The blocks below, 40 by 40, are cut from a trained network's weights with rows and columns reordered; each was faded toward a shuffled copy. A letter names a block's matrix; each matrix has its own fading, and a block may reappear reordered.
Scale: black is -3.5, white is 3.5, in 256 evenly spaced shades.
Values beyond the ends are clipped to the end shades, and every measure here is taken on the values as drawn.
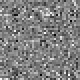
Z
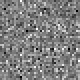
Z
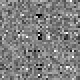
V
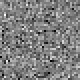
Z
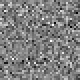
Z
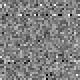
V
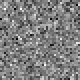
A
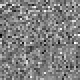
Z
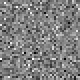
Z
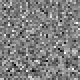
Z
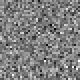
A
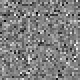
Z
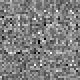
V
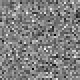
A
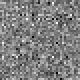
V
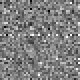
V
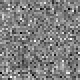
Z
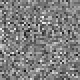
A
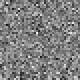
A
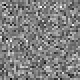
A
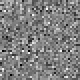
Z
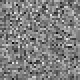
A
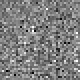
V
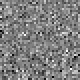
Z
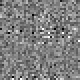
V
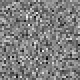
A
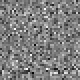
Z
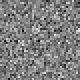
A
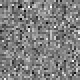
Z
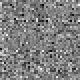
Z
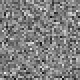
A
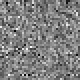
A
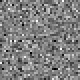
Z
